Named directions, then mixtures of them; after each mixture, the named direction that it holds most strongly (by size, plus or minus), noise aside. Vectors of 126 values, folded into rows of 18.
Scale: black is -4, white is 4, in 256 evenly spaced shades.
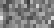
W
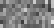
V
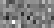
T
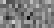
T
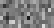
T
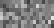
W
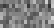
V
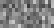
V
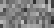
V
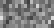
W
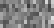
V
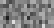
T
